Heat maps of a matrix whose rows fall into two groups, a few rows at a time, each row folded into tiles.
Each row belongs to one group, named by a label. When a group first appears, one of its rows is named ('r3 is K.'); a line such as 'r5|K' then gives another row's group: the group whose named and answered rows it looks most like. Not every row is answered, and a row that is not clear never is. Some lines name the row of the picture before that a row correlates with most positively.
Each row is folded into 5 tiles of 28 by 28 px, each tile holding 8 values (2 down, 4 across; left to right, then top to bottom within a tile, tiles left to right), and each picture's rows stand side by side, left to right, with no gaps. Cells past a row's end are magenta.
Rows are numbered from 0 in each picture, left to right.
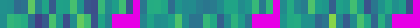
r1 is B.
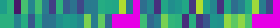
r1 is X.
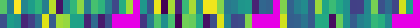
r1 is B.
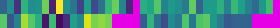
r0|X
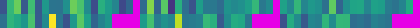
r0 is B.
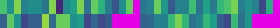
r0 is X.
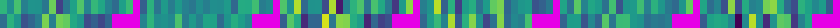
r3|B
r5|B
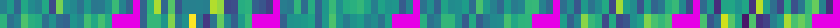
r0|X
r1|B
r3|X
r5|X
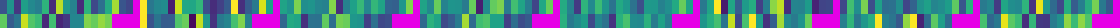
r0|X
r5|B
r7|X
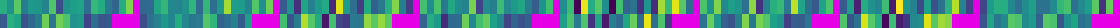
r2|X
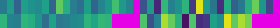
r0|X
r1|X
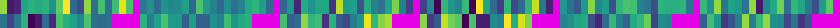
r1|X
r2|X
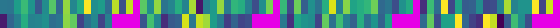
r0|B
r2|B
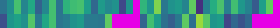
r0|B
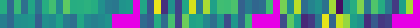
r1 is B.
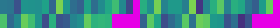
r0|X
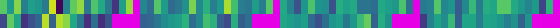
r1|B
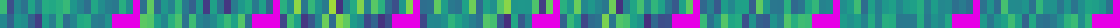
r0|B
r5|X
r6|B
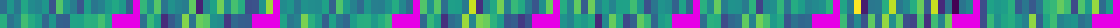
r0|X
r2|X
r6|B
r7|B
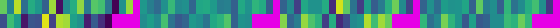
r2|X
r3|X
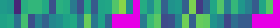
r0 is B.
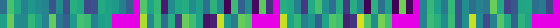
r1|B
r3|B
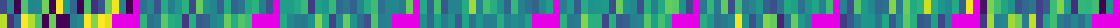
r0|X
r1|X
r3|B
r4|X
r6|B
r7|B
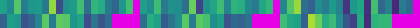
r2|B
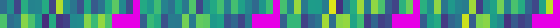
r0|X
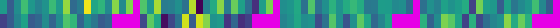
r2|B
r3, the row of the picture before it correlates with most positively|0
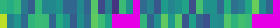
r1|X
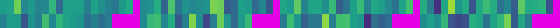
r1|B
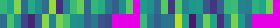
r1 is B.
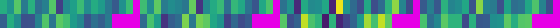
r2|X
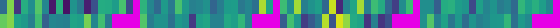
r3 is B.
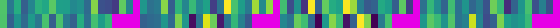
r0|B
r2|B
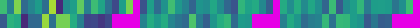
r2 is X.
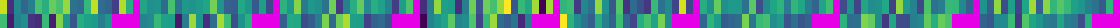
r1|B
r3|B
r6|X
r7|B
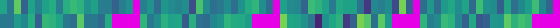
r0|B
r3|X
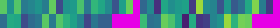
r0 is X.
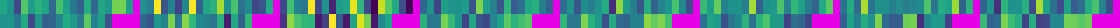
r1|B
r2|B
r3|X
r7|X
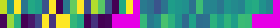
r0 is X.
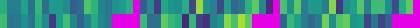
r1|X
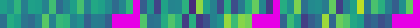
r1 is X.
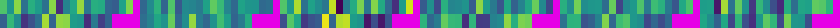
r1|B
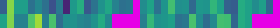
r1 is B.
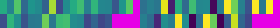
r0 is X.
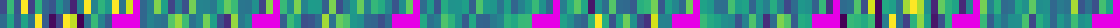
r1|B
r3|X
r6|B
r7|B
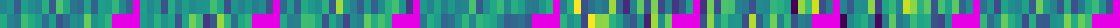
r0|X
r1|B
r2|X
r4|B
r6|B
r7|X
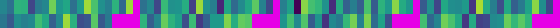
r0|B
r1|X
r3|X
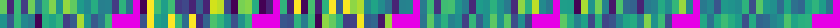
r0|B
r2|B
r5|X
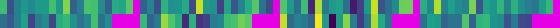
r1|X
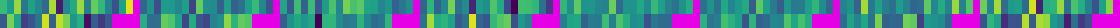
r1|X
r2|B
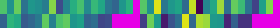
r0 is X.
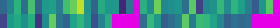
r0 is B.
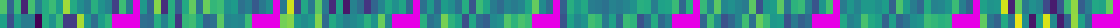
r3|X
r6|X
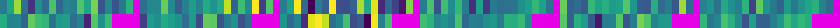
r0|B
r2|B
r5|X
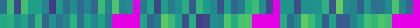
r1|X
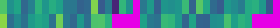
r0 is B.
